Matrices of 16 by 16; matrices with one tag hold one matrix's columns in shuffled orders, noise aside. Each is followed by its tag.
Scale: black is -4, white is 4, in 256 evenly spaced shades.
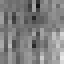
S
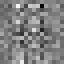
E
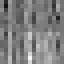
S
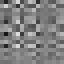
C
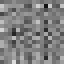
E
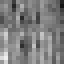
S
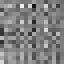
E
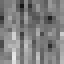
S
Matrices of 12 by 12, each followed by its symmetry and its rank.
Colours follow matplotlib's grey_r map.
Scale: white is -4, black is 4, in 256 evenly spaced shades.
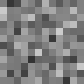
antisymmetric, full rank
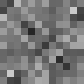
symmetric, full rank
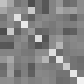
symmetric, full rank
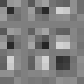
symmetric, rank two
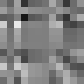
antisymmetric, rank two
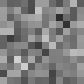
antisymmetric, full rank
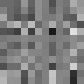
neither, rank two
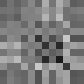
symmetric, rank two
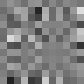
antisymmetric, rank two
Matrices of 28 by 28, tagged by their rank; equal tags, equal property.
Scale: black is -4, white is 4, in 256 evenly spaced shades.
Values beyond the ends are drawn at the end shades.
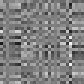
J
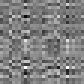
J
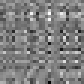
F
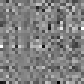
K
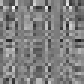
F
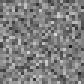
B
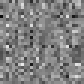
K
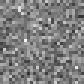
B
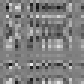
J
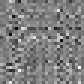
K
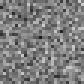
B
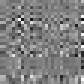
F
